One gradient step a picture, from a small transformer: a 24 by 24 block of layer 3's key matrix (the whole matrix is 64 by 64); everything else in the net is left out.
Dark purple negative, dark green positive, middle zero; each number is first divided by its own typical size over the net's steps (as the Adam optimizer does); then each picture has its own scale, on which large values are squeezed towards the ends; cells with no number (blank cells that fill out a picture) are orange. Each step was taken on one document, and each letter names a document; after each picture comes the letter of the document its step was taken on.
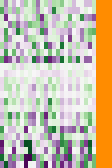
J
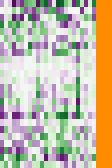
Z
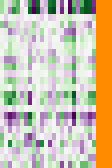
J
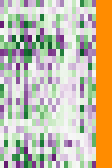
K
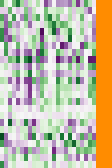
J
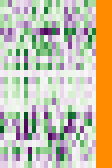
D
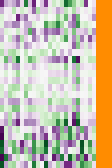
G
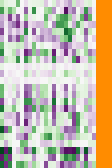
G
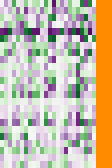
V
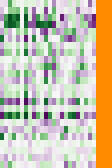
D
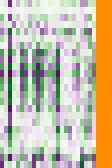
K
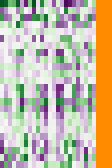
Z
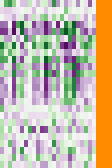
Z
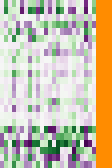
Z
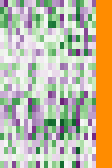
V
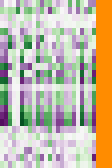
K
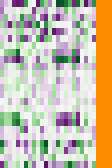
G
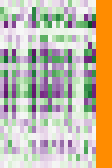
Z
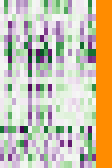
J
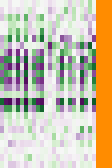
D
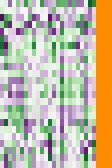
V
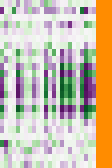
V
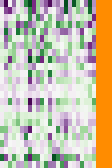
J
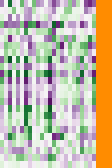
D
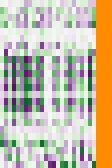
K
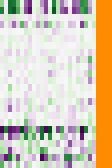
J
